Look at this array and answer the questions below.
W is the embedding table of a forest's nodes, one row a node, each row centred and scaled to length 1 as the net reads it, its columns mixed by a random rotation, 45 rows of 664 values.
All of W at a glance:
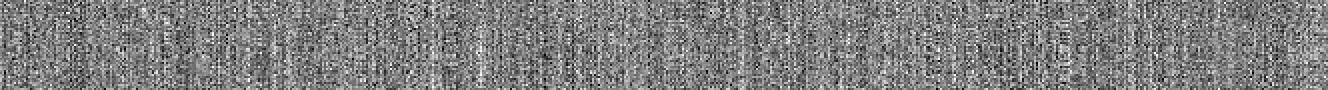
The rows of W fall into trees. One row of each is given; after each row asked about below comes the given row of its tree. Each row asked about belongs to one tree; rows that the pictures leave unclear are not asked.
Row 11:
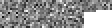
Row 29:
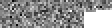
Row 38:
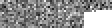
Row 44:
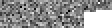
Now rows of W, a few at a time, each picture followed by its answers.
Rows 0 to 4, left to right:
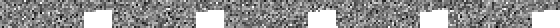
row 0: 29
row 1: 44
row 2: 38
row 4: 44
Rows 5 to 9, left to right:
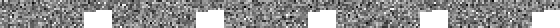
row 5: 44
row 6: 29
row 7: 44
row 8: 44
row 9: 11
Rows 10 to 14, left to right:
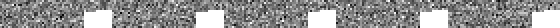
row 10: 29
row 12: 29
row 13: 29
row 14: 38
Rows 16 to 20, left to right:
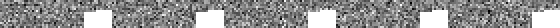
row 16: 11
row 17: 11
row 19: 11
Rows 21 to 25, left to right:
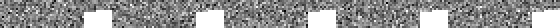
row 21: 11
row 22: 38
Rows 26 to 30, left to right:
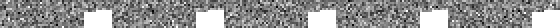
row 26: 38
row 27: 29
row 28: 29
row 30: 11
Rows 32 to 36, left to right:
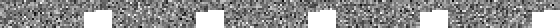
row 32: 29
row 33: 11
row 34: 29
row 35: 11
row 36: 11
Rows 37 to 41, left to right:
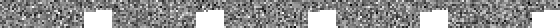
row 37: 29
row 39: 29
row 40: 29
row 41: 11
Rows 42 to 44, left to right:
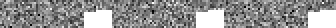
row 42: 38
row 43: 29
